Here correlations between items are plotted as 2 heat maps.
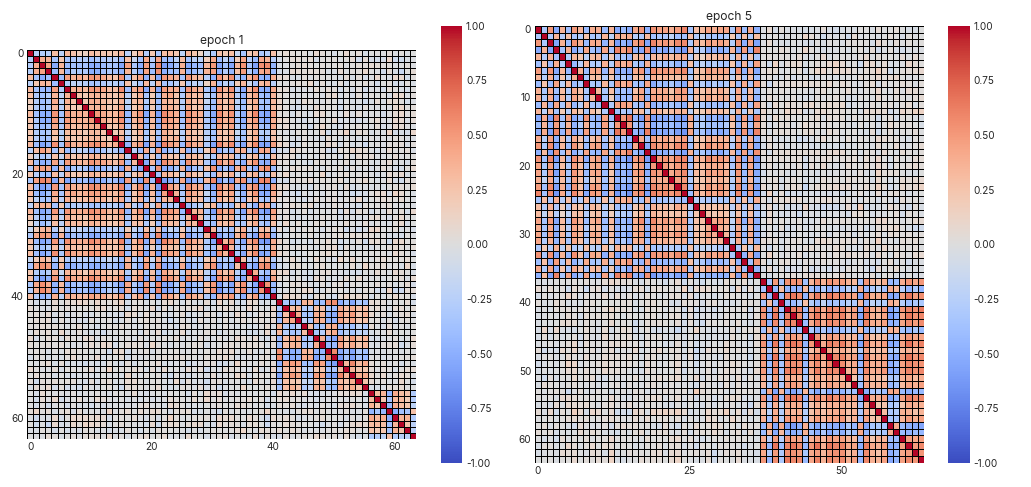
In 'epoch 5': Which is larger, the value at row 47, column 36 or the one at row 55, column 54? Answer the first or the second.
the second
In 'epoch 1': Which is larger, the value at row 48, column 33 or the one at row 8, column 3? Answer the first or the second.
the first
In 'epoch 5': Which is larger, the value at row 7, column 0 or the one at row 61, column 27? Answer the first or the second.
the first
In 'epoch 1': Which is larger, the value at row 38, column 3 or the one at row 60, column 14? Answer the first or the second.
the first
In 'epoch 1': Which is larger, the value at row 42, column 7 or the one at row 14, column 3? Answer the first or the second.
the first
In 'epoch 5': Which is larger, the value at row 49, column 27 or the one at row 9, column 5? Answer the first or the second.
the first
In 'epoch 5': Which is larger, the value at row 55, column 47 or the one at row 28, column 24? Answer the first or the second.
the second
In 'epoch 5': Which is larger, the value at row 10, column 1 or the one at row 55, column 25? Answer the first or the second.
the second
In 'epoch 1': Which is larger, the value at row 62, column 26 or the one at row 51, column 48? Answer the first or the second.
the second
